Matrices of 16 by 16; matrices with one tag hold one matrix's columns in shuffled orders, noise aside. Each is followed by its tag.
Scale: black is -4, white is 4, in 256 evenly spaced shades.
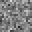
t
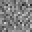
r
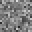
t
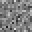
t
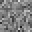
t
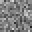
t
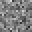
t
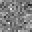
r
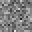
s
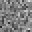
t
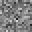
s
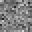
s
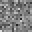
s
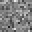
t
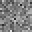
s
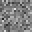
s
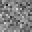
r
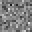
r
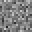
t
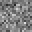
r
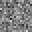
s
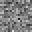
s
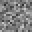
r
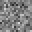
r
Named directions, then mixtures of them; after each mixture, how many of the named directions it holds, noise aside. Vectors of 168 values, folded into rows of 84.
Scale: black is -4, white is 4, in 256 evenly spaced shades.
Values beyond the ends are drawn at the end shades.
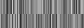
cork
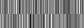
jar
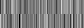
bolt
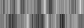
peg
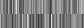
three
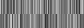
three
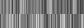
three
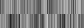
three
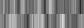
one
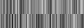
two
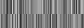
one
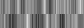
one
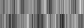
one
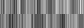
two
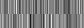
one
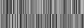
one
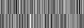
one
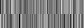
one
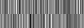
one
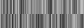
two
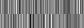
one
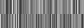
two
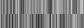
two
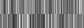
three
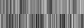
three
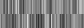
three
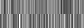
two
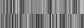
two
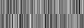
two
